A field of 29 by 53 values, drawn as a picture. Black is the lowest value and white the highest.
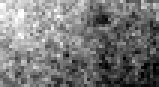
The field climbs toward the top left. Neither half mirrors the other. No single row or column stands out from its neighbours. The ninth with the highest average is the top left. The ninth with the lowest average is the bottom right. No regular stripes run through it.
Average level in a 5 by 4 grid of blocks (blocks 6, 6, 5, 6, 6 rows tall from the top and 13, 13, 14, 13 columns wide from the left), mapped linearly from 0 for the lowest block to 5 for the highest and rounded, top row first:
5433 / 5421 / 4321 / 3211 / 2210
